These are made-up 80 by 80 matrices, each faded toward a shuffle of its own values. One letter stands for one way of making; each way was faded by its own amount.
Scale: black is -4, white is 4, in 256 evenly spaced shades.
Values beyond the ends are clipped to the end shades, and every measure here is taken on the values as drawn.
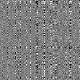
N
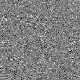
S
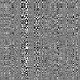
N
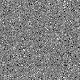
S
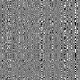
N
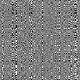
N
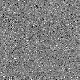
S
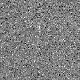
S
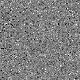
S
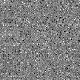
S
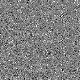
S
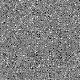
S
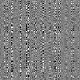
N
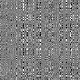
N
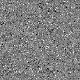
S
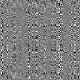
N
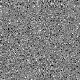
S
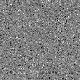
S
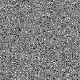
S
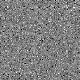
S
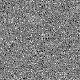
S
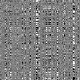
N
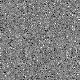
S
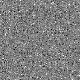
S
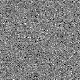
S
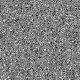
S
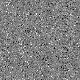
S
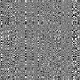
N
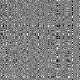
N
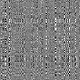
N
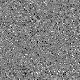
S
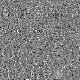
S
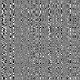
N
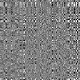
N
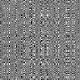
N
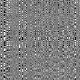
N
